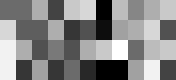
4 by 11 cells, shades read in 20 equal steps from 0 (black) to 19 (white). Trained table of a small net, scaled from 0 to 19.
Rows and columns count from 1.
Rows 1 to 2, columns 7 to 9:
0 14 10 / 1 12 13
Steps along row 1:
same up down up up down up down up up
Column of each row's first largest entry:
6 1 8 1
